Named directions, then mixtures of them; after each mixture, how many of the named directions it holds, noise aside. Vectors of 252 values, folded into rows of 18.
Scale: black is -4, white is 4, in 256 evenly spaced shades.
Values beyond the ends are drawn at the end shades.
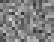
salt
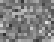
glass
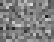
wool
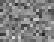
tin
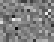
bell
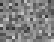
three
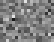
three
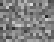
one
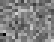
three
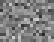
one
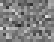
two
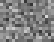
two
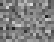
one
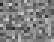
three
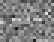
two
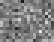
three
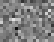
two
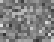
one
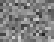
one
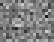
two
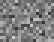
two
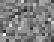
two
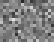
two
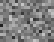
three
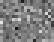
two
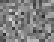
one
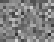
two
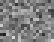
two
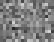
three
